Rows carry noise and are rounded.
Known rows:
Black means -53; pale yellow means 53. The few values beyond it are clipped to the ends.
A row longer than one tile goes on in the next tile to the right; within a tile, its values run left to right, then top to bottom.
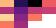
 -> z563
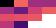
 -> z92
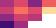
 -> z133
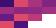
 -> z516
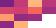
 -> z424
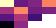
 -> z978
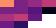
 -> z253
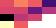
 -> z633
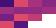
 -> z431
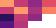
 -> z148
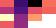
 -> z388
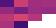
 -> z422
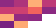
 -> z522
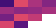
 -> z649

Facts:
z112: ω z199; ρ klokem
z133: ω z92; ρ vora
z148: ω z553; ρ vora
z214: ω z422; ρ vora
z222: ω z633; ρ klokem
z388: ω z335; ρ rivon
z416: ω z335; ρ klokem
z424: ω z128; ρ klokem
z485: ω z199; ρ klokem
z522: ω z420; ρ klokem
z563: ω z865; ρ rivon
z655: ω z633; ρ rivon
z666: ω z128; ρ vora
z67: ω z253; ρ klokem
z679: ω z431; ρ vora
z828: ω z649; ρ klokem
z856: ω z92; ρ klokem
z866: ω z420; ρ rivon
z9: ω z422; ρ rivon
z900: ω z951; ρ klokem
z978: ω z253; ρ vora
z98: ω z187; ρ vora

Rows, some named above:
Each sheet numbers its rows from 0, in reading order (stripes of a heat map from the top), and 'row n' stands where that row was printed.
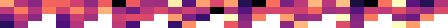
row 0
z214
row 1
z666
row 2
z335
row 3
z67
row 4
z866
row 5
z424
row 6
z9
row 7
z655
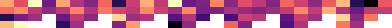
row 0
z222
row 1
z214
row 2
z856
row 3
z978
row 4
z199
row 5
z666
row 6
z563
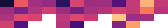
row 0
z128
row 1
z420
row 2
z416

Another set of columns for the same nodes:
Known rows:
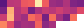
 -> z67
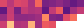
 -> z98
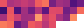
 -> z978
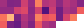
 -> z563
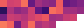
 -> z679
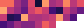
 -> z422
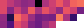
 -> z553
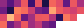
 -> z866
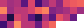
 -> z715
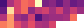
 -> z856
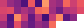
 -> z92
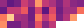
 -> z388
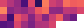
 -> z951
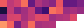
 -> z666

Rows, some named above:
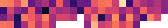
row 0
z214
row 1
z222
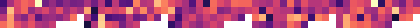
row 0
z416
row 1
z420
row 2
z199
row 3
z655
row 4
z522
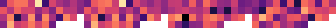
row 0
z222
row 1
z222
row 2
z9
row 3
z866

